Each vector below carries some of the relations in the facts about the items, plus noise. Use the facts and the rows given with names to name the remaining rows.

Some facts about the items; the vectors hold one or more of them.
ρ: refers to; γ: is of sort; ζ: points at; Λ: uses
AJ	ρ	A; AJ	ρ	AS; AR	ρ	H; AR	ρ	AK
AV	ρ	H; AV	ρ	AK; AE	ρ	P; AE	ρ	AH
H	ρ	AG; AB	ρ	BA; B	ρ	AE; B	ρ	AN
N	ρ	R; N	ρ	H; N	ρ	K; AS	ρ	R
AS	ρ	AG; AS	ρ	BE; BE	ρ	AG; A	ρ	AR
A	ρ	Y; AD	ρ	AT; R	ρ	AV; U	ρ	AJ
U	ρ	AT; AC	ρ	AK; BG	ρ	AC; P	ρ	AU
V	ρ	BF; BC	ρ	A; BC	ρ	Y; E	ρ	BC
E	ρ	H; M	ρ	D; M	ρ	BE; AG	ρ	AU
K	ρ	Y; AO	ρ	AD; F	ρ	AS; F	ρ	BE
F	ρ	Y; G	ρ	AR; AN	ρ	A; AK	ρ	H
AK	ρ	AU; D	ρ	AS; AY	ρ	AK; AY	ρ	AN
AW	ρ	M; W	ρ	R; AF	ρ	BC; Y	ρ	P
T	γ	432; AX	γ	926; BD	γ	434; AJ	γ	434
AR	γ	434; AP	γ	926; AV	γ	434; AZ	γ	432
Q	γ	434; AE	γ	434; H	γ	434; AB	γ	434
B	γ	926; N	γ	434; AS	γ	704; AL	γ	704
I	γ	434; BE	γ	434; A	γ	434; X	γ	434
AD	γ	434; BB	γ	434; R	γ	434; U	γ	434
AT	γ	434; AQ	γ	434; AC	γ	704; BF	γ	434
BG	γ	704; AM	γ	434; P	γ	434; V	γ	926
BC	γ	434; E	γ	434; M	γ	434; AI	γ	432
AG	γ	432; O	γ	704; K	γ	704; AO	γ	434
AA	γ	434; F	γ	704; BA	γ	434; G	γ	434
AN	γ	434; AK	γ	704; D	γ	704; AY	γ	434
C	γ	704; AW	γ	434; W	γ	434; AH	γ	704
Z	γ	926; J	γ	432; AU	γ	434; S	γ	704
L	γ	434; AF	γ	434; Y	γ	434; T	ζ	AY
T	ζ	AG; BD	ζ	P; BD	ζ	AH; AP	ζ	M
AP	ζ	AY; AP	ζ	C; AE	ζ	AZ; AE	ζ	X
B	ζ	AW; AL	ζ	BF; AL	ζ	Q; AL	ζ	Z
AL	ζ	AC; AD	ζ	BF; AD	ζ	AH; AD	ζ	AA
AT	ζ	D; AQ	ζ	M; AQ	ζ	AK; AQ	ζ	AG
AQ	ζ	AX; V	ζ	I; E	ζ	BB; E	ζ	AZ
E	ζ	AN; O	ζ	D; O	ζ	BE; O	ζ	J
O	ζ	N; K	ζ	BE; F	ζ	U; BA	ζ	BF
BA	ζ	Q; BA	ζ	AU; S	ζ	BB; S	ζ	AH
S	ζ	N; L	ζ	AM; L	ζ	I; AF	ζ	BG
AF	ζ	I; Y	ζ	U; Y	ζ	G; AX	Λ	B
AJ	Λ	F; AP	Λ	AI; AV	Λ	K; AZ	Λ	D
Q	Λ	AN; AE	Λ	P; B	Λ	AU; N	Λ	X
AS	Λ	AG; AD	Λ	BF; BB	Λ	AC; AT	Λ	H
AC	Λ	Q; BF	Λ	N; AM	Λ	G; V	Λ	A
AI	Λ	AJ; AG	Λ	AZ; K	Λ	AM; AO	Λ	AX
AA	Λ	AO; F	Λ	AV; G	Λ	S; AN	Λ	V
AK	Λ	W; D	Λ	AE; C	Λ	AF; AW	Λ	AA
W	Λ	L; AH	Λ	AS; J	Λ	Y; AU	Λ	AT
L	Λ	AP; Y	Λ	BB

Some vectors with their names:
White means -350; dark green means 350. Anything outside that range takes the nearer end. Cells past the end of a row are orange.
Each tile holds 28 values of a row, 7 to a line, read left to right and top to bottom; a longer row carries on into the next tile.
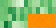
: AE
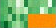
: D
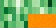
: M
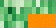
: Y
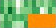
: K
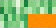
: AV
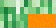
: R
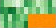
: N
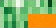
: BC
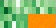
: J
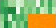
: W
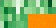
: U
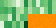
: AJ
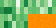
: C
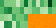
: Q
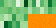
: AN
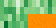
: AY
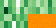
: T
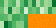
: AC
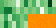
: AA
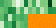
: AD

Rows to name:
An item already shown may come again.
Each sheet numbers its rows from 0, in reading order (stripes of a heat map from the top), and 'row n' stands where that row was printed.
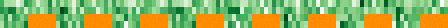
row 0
N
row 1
Z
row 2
AG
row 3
N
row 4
L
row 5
B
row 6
AN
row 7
AU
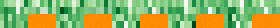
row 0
R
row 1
AQ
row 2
AI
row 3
F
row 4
AX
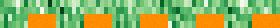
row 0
AO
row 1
H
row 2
AR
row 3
BB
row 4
BE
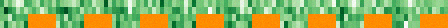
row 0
BE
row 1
BF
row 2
G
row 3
BG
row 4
AS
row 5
P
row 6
AT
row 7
AZ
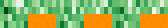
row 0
BE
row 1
AK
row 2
AH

